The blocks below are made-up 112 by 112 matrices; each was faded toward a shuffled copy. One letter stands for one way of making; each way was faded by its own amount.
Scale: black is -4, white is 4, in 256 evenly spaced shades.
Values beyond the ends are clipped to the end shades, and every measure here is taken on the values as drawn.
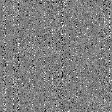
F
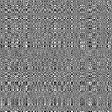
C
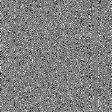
F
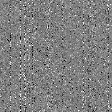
F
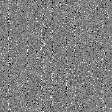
F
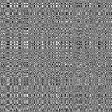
C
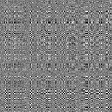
C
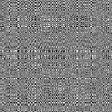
C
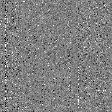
F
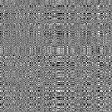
C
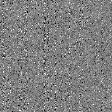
F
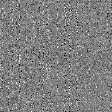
F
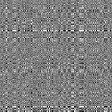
C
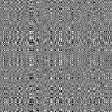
C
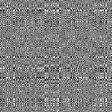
C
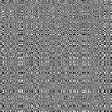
C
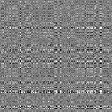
C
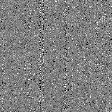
F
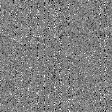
F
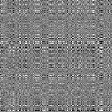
C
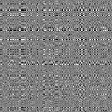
C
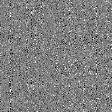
F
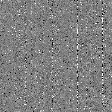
F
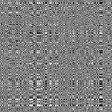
C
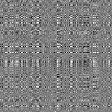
C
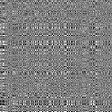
C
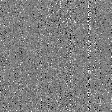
F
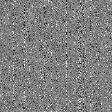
F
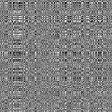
C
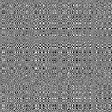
C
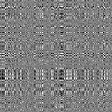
C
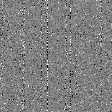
F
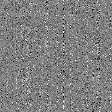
F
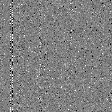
F
